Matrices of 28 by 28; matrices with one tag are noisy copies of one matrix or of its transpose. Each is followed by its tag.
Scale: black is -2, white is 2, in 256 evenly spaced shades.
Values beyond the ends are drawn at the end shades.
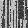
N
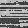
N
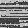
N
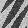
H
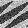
H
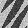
H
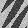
H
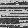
N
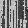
N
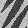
H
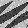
H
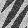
H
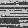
N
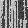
N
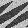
H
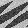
H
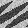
H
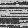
N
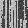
N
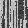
N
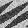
H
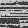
N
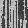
N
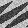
H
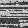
N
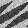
H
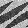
H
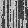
N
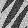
H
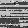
N
